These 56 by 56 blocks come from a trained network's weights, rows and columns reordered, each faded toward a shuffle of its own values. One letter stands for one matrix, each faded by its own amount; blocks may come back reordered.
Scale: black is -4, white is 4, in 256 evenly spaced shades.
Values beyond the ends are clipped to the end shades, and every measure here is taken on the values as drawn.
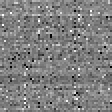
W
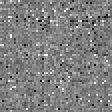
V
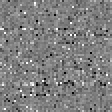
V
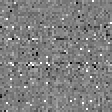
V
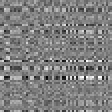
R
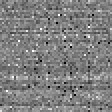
W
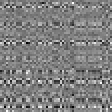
R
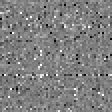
V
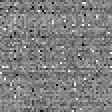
W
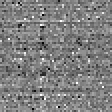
W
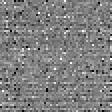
W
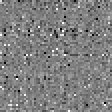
V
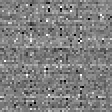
W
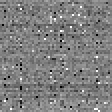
W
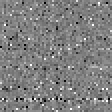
V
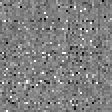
V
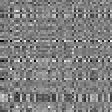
R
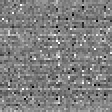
W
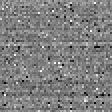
W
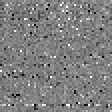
V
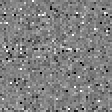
V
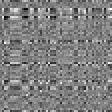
R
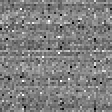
W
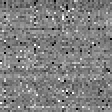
W
